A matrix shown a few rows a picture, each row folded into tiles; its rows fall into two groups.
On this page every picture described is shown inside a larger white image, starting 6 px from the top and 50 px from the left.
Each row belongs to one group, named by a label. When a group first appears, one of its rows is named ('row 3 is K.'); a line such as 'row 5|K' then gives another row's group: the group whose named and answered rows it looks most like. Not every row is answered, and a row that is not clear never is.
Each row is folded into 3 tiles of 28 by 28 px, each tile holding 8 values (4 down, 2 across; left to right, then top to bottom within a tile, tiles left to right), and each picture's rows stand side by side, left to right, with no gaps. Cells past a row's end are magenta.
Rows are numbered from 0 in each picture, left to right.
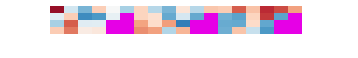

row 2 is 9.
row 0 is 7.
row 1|7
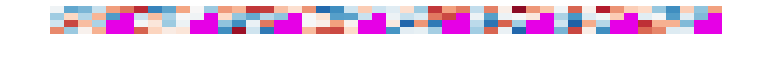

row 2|9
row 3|7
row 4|9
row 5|9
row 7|7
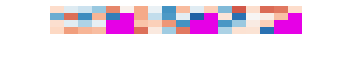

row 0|7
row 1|7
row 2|9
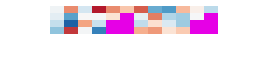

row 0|9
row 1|7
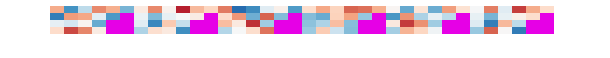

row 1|9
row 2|7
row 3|9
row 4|7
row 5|9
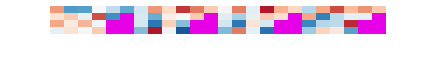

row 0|7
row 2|9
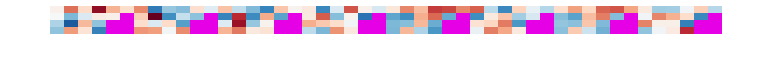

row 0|9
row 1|7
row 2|7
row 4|9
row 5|7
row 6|9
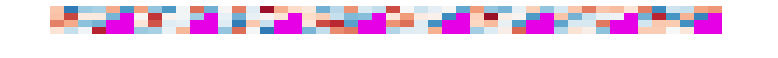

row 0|7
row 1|7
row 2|9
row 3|7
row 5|7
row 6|9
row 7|7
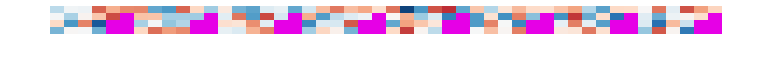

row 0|9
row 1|7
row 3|9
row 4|7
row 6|7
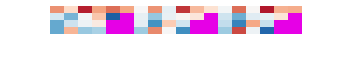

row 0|9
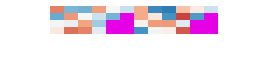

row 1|7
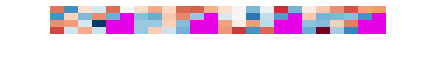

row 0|7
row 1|9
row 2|7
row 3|9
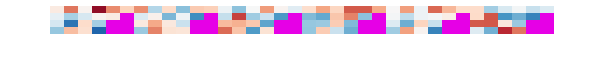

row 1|7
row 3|9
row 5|7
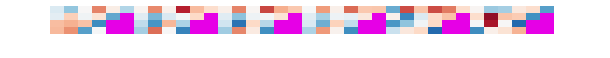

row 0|7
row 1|9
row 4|9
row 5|7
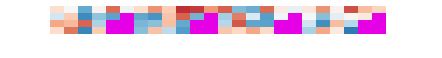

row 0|7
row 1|9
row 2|7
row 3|9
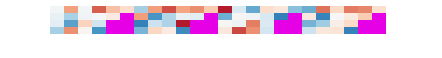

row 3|9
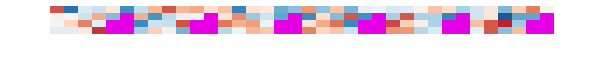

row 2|7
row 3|7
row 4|7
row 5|7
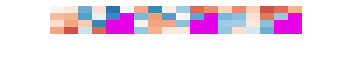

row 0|7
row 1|7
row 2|9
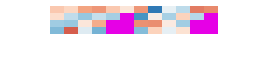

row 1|7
